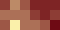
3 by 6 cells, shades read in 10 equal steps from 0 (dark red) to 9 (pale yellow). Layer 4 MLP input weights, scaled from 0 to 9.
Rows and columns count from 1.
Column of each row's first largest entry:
2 1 2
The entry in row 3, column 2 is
9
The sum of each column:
9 18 11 7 5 3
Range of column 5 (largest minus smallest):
2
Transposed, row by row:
2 4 3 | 5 4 9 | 3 4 4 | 1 2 4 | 1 1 3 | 1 2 0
